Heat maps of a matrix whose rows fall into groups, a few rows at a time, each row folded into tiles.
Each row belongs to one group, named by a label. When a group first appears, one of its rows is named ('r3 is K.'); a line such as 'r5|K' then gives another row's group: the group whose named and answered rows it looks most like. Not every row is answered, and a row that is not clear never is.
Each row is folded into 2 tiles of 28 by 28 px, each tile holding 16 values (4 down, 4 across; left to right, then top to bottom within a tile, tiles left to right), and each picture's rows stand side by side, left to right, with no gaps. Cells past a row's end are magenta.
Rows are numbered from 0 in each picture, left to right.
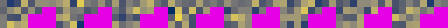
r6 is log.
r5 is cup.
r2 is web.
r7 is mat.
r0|log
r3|cup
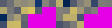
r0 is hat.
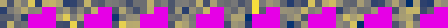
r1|cup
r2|log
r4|hat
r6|cup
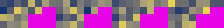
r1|log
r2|log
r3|web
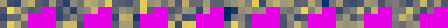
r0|log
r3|web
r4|hat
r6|web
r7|mat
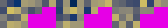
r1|log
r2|mat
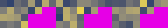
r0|mat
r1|cup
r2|mat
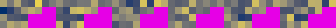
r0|web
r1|web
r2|mat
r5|web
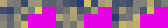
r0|web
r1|mat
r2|log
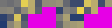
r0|hat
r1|web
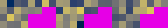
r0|mat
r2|hat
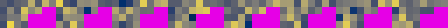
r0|hat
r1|cup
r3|hat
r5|cup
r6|hat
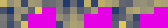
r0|web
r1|mat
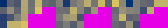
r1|mat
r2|cup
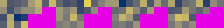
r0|web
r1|mat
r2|mat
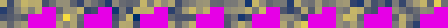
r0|web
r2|hat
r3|web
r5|web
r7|hat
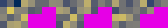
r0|log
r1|hat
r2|cup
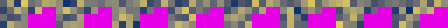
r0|log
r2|cup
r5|hat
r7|hat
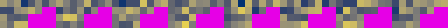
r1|cup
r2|mat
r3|log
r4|log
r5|web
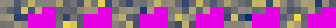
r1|hat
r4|web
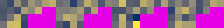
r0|hat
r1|cup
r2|web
